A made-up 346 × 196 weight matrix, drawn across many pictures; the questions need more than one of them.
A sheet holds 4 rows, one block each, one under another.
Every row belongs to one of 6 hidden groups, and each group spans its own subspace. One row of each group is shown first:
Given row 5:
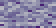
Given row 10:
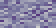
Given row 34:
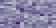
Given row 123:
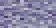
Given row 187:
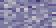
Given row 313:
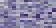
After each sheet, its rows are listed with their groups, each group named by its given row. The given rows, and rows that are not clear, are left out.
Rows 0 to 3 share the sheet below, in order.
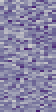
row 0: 313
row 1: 123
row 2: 34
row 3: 10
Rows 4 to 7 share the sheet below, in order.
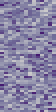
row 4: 5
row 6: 123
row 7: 313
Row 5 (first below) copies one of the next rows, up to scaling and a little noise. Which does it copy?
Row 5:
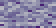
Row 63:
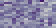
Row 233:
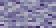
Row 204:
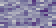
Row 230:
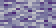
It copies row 233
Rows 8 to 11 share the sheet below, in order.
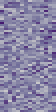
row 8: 187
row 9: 5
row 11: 10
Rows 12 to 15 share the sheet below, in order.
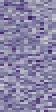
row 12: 123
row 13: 5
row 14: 10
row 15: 313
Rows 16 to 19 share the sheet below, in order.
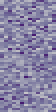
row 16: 313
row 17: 313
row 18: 123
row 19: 123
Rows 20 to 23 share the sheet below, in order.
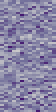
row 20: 10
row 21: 34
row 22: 34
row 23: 10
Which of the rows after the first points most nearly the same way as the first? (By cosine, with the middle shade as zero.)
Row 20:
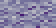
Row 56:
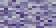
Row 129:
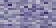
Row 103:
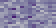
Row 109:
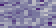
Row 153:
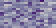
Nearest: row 56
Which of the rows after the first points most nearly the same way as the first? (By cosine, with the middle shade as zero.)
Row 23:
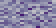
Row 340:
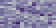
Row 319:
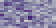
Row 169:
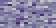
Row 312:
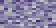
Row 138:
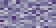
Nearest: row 312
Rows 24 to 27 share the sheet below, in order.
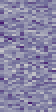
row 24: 187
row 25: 187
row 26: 187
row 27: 313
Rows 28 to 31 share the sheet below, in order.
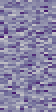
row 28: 187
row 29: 10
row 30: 10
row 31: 34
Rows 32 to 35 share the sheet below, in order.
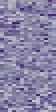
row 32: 34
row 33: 187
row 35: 10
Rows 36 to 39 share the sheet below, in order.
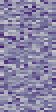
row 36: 313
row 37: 187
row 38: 187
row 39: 10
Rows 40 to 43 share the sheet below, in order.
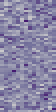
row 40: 123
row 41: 187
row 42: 187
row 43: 5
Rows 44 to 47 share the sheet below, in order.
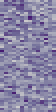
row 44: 123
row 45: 187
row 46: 123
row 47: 34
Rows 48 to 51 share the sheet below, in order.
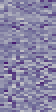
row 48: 34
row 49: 187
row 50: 10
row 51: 10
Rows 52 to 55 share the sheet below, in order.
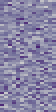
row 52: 34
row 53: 10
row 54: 10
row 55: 10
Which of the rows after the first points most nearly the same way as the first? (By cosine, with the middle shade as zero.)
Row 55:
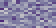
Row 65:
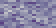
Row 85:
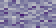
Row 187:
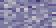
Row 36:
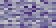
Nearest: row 36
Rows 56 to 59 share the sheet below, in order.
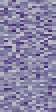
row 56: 10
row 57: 10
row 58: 187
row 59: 5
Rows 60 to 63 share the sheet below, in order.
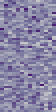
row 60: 187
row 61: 313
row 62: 313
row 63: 5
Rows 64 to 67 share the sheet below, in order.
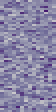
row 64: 187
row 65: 187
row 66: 5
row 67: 34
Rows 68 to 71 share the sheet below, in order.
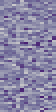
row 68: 123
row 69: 313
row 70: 34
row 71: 10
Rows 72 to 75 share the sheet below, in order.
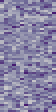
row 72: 34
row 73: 5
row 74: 34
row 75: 123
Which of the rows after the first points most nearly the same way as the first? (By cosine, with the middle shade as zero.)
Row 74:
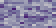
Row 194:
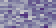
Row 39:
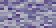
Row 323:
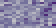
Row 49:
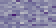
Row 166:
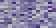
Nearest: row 39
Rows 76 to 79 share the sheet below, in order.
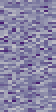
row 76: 187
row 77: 10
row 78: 10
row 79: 10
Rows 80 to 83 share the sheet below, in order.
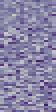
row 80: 187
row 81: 187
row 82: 10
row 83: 5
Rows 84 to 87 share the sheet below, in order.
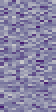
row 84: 10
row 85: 10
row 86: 10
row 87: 187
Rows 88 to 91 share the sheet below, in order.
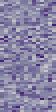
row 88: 5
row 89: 10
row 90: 5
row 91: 34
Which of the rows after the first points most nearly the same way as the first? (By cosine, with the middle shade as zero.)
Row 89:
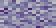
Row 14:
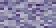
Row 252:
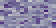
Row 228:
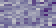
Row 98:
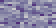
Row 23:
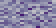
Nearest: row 23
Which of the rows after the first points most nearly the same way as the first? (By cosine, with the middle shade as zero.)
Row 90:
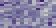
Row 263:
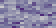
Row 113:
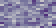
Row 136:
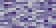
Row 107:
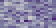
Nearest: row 107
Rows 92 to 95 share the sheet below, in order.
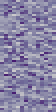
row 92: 187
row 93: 10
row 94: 123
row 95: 34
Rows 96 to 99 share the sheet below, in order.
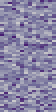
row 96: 34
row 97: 34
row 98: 34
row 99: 10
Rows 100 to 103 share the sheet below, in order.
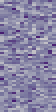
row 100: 34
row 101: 5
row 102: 187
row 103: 10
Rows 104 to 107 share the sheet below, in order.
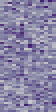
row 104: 34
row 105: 123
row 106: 34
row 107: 123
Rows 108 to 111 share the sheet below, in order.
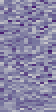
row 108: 313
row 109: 5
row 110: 313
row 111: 34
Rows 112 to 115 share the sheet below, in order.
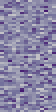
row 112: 187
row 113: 5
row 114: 313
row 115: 10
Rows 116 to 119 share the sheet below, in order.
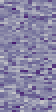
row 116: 34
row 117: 187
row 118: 313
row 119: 34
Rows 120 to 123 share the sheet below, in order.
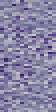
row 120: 123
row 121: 313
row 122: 123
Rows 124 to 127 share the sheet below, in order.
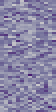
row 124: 123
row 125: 10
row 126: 313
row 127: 10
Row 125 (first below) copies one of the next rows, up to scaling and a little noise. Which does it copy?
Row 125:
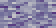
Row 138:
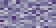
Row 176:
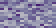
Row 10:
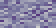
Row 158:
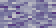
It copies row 158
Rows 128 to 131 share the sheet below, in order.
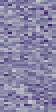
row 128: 313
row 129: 313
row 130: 123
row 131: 123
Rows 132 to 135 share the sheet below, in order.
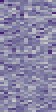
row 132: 34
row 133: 5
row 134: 187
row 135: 10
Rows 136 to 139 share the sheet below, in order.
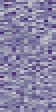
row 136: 5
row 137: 5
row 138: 10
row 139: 34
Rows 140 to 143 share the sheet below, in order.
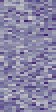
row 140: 123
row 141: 34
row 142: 313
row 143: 187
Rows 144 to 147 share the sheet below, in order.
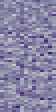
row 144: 187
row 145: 313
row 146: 34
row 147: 34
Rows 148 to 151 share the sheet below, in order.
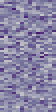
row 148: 34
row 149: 10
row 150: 5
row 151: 34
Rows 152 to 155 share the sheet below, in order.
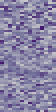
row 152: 10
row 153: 5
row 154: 34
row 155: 313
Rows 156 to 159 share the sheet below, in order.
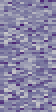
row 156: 34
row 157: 187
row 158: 10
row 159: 187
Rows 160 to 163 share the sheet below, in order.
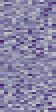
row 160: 5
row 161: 5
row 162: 313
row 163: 313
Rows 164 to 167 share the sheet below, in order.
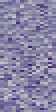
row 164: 10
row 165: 313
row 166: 10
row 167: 187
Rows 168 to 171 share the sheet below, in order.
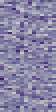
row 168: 34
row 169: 34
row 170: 187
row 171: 34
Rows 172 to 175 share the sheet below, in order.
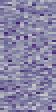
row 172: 34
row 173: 187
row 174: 313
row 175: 5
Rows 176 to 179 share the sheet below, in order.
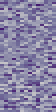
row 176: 10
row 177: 313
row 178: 10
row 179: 313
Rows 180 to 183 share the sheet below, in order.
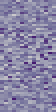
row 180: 187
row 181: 313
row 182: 313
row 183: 123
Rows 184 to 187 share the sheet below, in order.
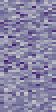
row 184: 10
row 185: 10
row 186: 187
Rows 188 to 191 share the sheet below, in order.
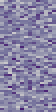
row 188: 313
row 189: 123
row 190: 10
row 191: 34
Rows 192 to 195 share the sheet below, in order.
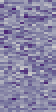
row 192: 34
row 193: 123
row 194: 123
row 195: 187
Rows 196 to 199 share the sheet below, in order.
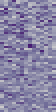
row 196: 10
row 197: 123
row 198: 34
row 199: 187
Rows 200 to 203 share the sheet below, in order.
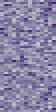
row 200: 5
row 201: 313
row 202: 123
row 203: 5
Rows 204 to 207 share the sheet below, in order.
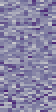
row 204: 5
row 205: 187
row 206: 187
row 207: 10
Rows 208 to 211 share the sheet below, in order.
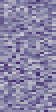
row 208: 187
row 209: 10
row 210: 10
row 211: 313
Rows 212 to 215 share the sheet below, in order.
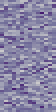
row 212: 10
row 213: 187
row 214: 10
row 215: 123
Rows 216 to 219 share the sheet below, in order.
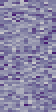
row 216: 123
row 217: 5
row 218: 313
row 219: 123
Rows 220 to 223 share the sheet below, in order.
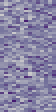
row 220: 123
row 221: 123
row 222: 123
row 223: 10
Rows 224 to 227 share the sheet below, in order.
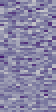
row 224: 5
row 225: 313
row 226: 313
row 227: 187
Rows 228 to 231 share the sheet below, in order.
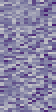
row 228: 5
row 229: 313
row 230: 5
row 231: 10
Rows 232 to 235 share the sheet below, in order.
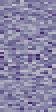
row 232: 123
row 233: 5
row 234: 313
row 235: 313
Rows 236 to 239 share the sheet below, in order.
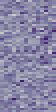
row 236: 187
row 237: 5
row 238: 34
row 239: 187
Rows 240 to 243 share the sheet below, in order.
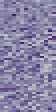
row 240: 187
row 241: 10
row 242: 5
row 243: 5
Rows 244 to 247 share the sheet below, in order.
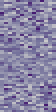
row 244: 5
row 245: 313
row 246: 313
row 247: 5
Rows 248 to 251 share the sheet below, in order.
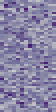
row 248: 187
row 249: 123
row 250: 187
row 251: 187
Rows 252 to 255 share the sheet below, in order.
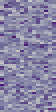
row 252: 187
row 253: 34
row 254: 187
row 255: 313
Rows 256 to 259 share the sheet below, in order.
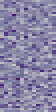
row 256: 187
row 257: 187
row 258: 34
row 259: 313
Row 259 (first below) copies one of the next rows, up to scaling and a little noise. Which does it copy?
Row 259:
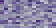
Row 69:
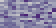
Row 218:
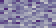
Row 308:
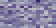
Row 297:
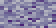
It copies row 218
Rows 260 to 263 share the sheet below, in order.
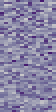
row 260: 5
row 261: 313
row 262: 123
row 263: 34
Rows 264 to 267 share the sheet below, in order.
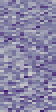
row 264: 10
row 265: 187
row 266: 123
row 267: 10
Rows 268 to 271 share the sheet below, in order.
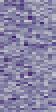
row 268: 123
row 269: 34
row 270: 123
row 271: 187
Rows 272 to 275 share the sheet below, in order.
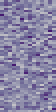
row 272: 123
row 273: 10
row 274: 34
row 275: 5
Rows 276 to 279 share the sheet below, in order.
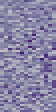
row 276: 313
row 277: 313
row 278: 5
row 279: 10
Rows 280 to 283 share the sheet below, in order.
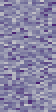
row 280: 5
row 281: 123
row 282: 10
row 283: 123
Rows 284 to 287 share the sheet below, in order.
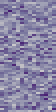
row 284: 187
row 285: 10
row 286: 34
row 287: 5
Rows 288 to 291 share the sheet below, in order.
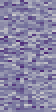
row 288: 123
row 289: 10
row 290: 34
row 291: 123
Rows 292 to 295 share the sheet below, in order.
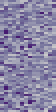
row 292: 10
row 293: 123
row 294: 187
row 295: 123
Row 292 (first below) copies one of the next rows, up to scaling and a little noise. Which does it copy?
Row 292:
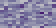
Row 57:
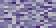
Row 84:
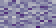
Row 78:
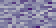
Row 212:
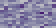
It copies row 212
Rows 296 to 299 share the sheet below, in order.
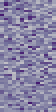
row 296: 123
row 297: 313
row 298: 10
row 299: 313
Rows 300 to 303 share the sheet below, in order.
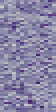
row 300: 34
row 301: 10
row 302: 10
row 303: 123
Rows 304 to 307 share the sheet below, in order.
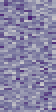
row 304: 123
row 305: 187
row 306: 10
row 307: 5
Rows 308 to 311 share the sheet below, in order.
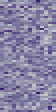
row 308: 313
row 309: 5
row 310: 123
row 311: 5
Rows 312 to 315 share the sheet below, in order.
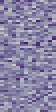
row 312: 313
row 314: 34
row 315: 10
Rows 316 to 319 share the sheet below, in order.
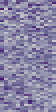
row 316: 10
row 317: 187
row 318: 187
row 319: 123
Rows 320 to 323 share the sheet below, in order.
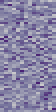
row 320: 34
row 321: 10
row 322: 10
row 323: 5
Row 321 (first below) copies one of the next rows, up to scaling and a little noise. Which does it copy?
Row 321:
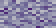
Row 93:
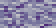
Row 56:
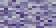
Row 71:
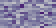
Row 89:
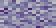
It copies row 89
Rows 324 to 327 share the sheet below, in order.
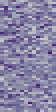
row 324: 10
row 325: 5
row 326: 187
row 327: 313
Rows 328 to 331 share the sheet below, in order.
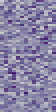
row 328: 313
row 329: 5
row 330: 10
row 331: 187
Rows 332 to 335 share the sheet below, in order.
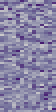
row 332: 10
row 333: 34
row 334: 34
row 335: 5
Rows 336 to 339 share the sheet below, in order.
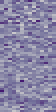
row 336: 313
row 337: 123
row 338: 34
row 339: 34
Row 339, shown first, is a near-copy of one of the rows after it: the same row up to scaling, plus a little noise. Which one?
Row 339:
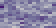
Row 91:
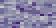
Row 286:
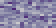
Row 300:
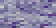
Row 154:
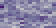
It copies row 154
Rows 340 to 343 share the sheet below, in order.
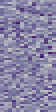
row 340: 34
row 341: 313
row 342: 5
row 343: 10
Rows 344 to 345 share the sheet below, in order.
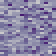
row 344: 313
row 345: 5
